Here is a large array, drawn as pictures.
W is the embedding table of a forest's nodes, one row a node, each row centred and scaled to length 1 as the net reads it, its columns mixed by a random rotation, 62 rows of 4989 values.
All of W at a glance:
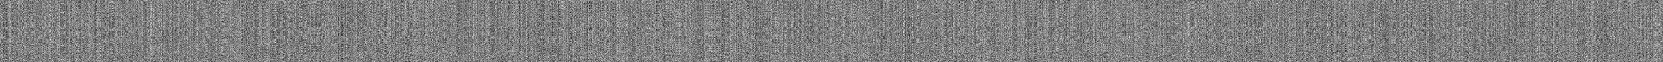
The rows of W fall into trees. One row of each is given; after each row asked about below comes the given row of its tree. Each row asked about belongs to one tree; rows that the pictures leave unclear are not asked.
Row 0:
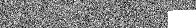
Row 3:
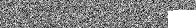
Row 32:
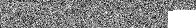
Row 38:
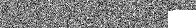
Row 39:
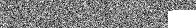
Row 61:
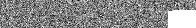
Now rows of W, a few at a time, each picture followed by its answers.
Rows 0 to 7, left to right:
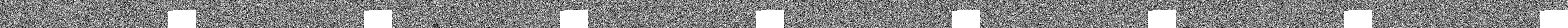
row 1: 39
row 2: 39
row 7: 3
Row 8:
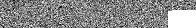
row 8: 39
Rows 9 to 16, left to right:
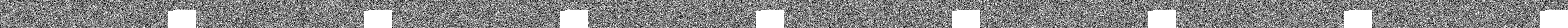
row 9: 32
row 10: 39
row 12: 3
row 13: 39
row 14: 32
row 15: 39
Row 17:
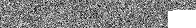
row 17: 32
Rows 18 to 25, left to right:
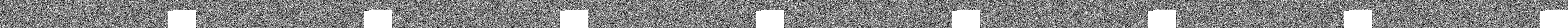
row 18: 0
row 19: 32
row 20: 39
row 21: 38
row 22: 32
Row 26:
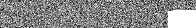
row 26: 32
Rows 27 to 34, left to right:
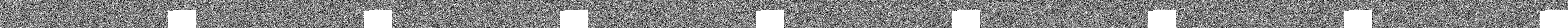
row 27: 3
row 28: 3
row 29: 39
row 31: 32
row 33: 3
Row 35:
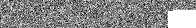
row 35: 32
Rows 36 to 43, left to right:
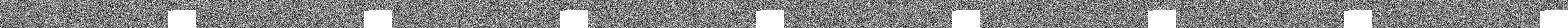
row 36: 38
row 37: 61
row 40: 39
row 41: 3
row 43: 61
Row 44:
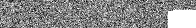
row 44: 32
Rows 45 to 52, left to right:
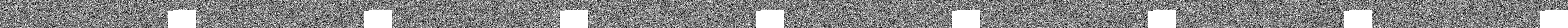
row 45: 3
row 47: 39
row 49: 39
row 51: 32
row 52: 0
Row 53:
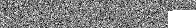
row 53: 39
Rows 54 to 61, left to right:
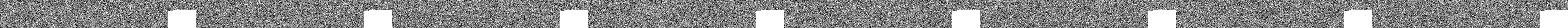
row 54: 32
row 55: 38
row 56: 61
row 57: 0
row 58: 32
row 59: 3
